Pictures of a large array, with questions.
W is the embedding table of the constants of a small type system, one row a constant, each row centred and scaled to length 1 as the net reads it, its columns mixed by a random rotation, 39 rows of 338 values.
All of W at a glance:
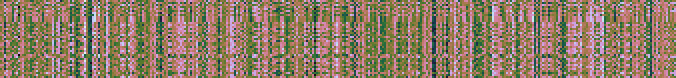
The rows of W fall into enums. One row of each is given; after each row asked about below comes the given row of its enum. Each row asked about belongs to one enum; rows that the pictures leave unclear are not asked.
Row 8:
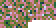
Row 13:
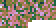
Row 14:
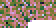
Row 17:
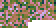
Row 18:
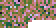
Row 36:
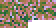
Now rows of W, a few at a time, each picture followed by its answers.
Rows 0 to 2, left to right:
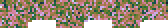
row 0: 13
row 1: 36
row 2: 17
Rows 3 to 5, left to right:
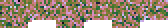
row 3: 18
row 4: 14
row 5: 36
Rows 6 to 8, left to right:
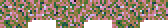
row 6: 8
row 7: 18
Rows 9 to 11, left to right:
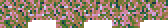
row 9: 8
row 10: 8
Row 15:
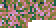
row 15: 13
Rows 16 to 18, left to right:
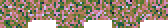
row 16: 8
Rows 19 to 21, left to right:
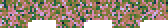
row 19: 13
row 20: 14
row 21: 17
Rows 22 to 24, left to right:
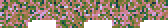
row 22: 17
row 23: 8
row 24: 13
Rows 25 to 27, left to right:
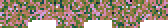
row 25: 17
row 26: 13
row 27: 18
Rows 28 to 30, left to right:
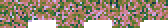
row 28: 36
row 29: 17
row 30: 13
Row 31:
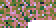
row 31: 14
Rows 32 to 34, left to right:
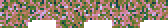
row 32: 17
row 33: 8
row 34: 13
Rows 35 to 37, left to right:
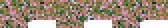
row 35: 14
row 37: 14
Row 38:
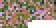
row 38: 17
